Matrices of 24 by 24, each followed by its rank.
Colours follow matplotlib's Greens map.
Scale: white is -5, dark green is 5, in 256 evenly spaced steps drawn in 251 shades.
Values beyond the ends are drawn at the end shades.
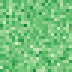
full rank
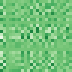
three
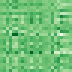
three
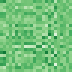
three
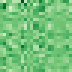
three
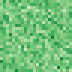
full rank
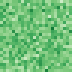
full rank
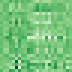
three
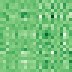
three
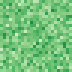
full rank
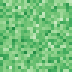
full rank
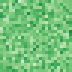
full rank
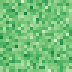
full rank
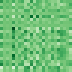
three
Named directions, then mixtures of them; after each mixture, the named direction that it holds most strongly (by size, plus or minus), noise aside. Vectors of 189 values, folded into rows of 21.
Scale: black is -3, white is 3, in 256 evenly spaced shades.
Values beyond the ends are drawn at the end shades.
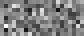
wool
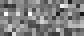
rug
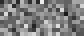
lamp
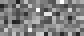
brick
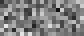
wool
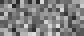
lamp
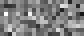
rug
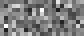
wool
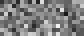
lamp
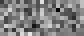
wool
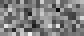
wool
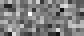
rug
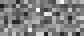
brick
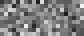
lamp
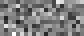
wool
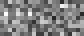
rug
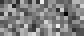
lamp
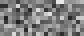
brick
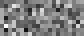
wool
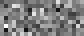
wool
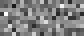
rug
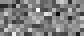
brick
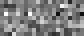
rug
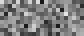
lamp
